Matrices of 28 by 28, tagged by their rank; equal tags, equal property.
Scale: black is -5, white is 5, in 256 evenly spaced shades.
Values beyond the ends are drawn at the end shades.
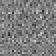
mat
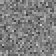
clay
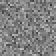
clay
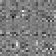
mat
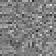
mat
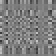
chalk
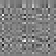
chalk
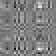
chalk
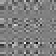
chalk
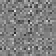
mat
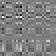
chalk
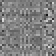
mat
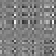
chalk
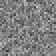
clay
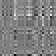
chalk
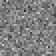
clay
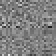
mat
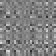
chalk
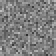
clay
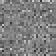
mat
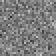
clay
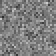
clay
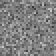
clay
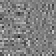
mat
